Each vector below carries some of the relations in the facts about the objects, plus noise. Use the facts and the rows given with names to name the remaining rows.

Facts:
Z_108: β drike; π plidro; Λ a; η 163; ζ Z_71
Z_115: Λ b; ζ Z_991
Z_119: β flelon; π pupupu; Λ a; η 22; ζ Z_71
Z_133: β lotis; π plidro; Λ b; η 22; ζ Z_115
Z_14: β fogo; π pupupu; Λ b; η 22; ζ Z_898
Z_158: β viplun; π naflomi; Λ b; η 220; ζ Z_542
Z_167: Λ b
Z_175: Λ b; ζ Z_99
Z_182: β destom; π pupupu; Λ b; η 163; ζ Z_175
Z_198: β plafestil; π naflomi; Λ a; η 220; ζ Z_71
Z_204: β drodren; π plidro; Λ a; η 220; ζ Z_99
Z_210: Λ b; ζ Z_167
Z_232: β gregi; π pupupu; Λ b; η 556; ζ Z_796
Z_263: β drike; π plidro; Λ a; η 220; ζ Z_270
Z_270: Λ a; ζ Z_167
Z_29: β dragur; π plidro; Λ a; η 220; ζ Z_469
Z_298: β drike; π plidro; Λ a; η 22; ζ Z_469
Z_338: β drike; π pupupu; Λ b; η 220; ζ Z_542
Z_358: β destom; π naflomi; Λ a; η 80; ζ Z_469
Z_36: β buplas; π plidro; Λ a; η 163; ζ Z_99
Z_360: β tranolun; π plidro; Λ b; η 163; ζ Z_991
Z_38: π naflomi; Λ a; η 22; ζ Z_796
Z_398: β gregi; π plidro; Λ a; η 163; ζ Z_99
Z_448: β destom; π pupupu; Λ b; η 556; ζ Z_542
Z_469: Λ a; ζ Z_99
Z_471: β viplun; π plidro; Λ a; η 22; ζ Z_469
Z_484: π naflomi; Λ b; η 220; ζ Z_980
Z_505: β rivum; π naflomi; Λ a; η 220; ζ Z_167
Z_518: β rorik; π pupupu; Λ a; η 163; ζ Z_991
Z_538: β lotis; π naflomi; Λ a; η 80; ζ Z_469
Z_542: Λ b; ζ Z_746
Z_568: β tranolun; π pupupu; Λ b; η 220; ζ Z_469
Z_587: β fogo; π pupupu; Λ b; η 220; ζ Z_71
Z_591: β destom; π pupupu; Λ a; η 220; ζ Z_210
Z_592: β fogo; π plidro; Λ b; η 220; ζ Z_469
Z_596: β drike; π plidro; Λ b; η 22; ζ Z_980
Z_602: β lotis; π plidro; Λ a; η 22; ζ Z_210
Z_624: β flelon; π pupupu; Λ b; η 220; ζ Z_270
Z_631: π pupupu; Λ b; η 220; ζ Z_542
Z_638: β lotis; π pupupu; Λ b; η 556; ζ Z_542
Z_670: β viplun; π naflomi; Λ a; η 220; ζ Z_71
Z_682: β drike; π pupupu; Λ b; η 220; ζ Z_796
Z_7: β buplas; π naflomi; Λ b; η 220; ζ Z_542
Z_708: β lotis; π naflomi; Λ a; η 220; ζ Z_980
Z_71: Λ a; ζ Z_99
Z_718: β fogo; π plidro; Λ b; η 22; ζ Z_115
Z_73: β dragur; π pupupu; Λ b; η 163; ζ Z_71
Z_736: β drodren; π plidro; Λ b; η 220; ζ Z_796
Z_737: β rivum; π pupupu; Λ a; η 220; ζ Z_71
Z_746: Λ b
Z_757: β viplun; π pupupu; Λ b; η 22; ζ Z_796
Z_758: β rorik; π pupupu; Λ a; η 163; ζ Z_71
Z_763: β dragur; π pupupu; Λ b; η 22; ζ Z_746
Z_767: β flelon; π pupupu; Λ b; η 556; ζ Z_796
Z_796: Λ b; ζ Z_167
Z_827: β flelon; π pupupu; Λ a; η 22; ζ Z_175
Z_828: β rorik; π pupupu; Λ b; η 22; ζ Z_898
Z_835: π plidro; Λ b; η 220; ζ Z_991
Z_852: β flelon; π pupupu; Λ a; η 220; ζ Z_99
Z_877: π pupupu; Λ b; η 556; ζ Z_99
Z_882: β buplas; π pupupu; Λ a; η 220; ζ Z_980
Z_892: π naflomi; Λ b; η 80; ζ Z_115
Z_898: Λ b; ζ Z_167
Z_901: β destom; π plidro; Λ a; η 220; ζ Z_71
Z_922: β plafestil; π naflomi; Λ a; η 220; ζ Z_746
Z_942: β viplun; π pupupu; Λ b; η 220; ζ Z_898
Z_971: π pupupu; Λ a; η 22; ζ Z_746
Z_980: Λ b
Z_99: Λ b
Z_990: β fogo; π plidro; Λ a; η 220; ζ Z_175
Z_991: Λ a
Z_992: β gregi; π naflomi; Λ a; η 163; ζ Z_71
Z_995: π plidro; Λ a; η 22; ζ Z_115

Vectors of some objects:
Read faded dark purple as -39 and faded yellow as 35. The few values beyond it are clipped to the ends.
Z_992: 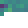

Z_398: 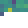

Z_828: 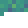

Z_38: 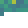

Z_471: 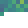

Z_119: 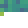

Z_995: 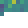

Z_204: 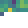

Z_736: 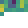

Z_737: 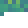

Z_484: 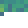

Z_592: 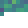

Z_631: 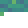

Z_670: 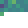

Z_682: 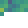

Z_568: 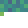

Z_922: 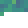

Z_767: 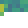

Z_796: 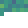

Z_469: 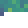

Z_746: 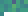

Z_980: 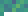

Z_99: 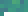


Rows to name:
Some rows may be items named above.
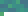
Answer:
Z_587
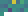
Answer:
Z_892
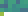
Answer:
Z_119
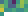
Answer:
Z_736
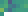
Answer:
Z_682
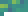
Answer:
Z_942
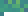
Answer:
Z_737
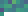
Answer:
Z_592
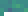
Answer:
Z_877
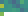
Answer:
Z_360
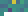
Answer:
Z_892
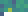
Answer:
Z_398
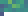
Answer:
Z_518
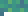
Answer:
Z_270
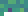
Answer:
Z_505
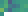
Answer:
Z_682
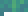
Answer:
Z_115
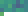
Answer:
Z_602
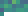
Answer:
Z_592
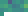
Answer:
Z_596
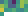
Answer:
Z_736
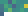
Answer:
Z_298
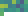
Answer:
Z_624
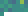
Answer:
Z_718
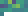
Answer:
Z_758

